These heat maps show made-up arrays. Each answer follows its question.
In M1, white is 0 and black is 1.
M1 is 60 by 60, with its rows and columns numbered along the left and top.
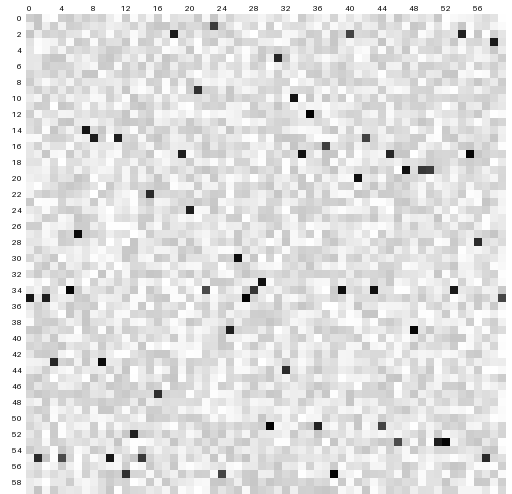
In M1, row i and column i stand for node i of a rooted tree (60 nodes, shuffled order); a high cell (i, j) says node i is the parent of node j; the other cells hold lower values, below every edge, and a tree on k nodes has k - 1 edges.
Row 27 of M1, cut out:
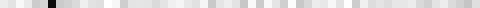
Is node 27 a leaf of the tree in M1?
no
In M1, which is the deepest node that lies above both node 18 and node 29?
55
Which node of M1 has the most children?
34
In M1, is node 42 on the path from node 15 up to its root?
no
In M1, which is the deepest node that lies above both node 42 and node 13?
34
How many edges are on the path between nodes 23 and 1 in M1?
1
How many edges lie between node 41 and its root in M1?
5
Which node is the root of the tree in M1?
17
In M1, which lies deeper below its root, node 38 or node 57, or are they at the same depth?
node 38
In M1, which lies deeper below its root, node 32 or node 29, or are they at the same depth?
node 32
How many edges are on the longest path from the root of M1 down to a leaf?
6
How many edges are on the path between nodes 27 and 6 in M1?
1
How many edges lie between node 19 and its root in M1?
1
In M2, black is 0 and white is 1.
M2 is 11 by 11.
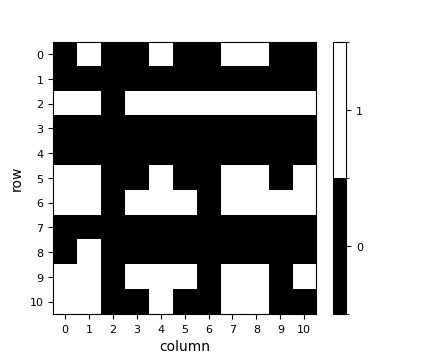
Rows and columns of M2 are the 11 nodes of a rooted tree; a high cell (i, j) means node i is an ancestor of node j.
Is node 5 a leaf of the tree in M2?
no
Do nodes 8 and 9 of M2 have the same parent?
no
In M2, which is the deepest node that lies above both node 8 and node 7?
0
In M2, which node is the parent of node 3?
9
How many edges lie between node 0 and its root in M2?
5
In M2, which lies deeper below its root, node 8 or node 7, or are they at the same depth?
the same depth
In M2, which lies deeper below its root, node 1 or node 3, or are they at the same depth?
node 1
